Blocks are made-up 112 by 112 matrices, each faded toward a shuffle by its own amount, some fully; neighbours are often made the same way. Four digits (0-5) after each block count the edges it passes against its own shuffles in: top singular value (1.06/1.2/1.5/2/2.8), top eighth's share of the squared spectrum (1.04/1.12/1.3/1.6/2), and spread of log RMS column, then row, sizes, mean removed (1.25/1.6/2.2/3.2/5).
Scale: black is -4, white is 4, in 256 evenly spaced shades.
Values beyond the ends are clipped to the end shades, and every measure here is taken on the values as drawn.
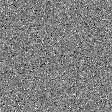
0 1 0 0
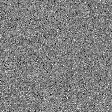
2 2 0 1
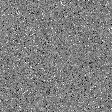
0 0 0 0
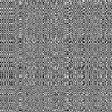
5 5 4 4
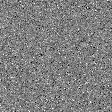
1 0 0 0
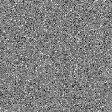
3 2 1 1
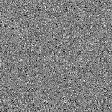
3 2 1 1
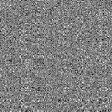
4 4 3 2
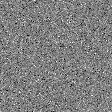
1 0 0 0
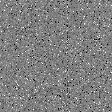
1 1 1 0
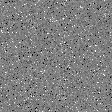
0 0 0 0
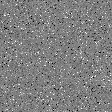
0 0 0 0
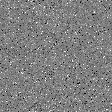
0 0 0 0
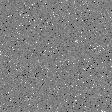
0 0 0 0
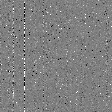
4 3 2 0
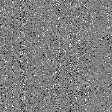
1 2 3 0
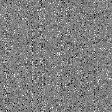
1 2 3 0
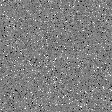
0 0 0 0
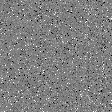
0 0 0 0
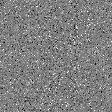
3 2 1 0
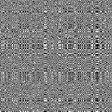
5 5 4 4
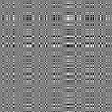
5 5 5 5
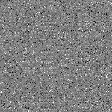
4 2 1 1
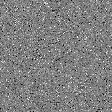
3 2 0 0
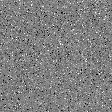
2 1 0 0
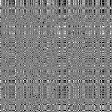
5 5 4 4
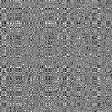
5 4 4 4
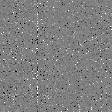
4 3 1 1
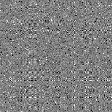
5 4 2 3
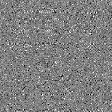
4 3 2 2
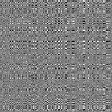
5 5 4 4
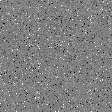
1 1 0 0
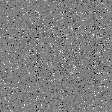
2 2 2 2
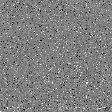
1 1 1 1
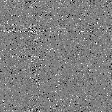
2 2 2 2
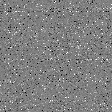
2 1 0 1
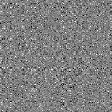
4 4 2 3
